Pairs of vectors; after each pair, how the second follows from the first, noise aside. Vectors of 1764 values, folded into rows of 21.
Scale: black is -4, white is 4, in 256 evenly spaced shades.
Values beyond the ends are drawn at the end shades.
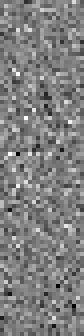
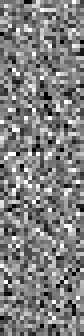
scaled up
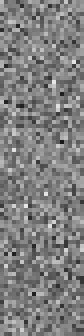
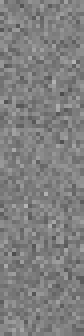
shrunk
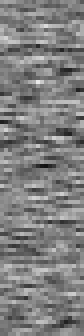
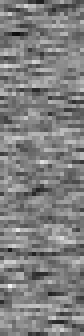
wrapped around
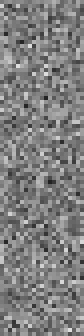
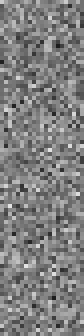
wrapped around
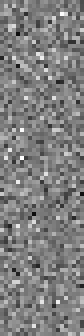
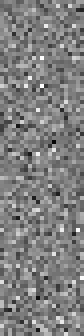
wrapped around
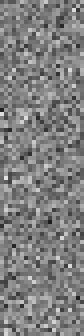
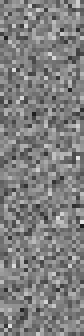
reversed
